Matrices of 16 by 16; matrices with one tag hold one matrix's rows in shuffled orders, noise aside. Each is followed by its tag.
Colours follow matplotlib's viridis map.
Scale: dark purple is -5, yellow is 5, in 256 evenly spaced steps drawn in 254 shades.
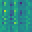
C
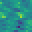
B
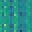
C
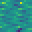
B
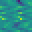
B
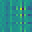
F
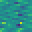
B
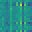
F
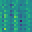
C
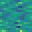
B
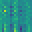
C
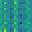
C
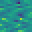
B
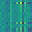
F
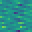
B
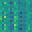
C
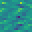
B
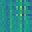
F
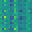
C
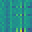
F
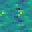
B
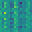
C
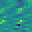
B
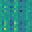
C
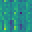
C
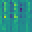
C
